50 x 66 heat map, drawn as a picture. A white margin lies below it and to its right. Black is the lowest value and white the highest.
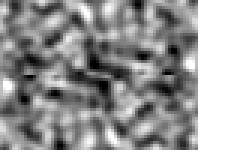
The ninth with the lowest average is the centre. No seam splits the table. The histogram is bell-shaped. No overall slope runs across the table. A half turn leaves it unchanged. The texture is blotchy. No single row or column stands out from its neighbours.
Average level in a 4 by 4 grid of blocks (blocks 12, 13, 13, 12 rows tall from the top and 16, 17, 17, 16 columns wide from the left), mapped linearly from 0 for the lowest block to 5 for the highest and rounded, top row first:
3554
0212
2120
4553
